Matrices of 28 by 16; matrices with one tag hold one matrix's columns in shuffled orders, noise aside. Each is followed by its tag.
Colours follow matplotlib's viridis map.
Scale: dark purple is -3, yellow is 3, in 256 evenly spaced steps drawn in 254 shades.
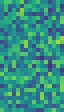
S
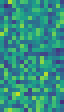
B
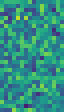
S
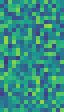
S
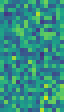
B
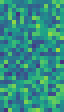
B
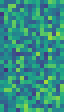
B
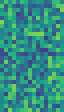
B
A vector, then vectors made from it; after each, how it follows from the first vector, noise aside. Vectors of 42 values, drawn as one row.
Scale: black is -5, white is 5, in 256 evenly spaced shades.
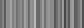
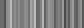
copied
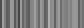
reversed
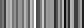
scaled up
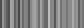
reversed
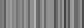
copied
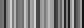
scaled up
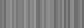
shrunk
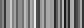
scaled up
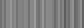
shrunk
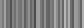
negated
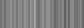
shrunk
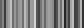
scaled up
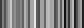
scaled up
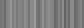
shrunk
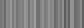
shrunk
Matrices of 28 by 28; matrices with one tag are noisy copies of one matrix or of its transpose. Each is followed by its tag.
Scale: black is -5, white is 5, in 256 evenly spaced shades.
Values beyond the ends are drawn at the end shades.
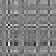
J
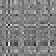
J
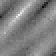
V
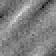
V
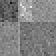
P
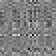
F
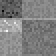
P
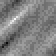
V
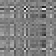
J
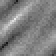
V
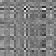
J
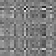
J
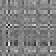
J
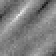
V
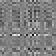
F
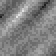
V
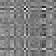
J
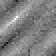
V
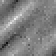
V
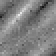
V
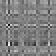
J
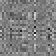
F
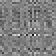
F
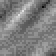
V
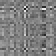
J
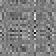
F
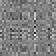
F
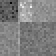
P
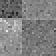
P
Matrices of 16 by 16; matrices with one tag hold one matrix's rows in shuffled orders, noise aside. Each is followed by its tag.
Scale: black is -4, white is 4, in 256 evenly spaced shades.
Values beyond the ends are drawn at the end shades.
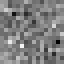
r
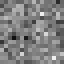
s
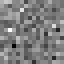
r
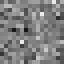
s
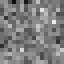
s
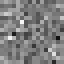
r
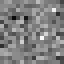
s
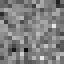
s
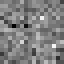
s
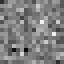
s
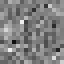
r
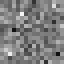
r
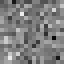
r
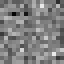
s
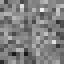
s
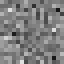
r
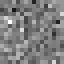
r
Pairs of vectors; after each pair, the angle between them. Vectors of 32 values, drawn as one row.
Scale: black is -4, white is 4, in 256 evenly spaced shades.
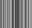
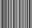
partly opposed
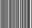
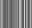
partly aligned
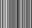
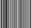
nearly opposite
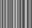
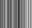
orthogonal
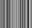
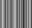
orthogonal
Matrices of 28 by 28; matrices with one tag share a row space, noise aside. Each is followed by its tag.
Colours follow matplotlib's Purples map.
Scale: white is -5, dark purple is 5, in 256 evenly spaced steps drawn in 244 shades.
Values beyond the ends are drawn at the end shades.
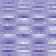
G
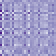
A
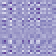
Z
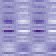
G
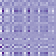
A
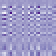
Z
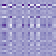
Z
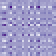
Z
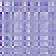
A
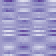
G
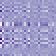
A
